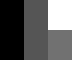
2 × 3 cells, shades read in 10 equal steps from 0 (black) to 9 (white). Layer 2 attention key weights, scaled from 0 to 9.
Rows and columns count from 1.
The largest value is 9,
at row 1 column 3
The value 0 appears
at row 1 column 1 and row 2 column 1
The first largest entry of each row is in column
3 3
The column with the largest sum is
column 3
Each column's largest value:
0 3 9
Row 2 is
0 3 4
